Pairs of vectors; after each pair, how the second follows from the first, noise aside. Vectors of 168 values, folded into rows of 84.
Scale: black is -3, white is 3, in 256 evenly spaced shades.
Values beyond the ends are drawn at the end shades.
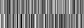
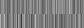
shrunk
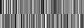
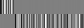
partly zeroed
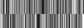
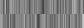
shrunk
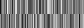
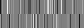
partly zeroed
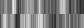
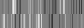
partly zeroed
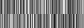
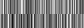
wrapped around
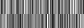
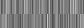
shrunk
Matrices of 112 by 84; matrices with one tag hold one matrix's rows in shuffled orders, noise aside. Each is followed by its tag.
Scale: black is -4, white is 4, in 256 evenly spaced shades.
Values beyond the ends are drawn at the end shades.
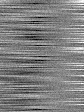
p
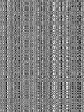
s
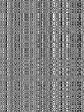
s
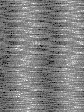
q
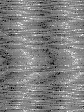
q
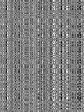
s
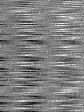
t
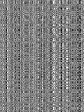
s
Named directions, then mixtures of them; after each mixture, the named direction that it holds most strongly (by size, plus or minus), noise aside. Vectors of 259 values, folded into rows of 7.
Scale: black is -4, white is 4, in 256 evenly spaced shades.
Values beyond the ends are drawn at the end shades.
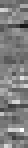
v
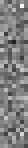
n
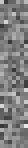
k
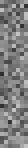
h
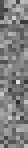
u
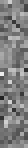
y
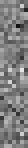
y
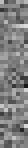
k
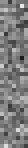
n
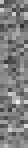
k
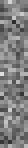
y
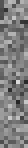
u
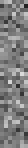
y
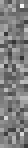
n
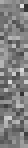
y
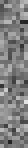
u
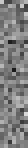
n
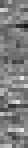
v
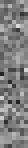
y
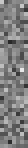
n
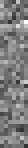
u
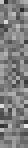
k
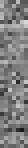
u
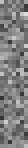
y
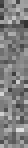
u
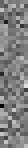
h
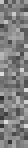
k
